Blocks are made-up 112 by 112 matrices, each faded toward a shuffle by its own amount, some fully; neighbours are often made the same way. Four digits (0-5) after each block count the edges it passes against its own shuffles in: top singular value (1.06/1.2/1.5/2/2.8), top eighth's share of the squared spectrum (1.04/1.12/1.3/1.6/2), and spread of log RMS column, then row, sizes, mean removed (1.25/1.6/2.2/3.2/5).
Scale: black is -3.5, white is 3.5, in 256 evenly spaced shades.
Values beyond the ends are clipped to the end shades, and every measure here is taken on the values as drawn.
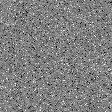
0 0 0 0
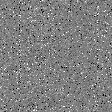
3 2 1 0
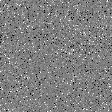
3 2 1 0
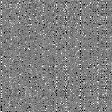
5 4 3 2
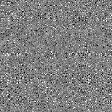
4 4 2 3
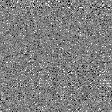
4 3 2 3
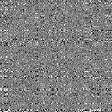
4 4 3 3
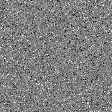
2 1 0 0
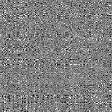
4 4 3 3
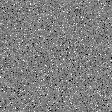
0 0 0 0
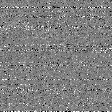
2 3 0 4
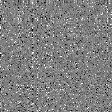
4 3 2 1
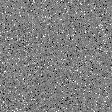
2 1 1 0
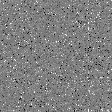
3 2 1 0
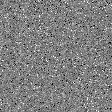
0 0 0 0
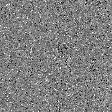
0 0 2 0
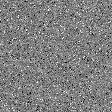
0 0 0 0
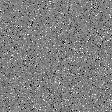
1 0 0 0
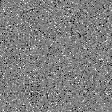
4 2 1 1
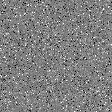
3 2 0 0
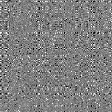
5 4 3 3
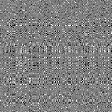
5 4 3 3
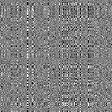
5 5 4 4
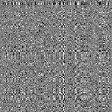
5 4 3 3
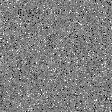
3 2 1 0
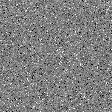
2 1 0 0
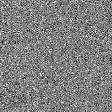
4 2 1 1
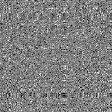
4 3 2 2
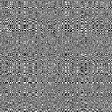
5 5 4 4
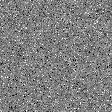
2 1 0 0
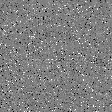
2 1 0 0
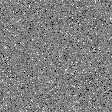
0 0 0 0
